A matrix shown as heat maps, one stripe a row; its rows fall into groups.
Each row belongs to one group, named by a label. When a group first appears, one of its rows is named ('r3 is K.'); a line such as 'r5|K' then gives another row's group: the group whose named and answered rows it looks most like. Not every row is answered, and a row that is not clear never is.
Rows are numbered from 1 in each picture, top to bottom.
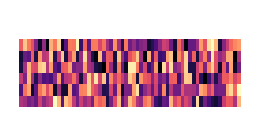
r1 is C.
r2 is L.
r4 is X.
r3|L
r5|L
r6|X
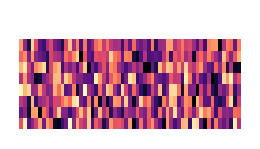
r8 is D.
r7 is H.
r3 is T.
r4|X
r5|T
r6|X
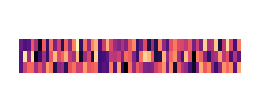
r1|C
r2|X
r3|L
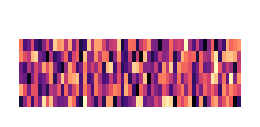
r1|X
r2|C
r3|L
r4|C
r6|L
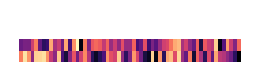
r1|C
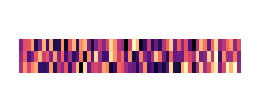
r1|L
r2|D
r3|C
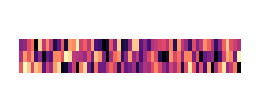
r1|L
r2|X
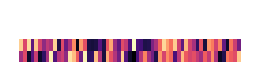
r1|T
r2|C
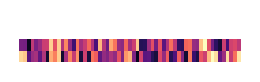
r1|H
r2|C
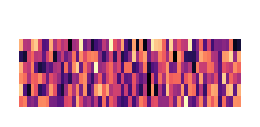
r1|T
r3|C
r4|T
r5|C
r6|D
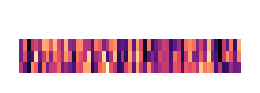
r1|H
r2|H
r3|H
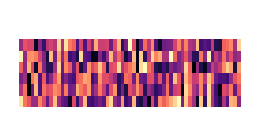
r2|T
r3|X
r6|T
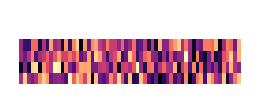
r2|X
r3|H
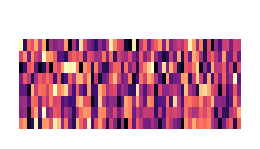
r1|T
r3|X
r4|D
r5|H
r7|H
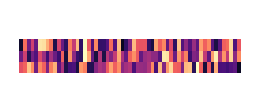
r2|L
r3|T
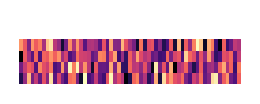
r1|D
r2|H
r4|L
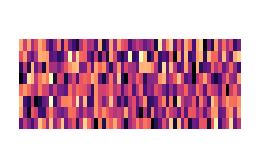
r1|T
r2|D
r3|X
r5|D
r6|C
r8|L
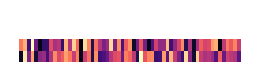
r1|C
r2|X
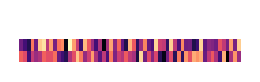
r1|L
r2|D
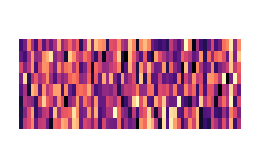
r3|X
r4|D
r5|H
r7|X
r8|X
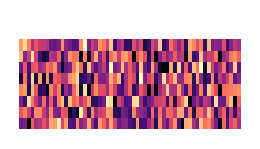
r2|C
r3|D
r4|X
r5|C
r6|L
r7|T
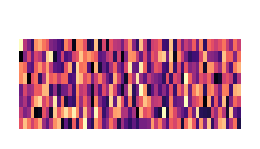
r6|D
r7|X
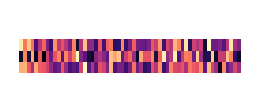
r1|T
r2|X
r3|T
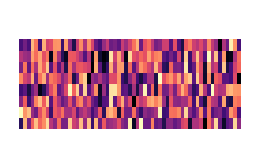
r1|H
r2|D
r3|D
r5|C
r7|T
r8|D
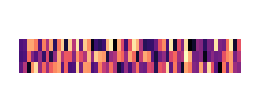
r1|L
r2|X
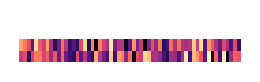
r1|T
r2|D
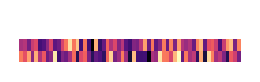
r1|C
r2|T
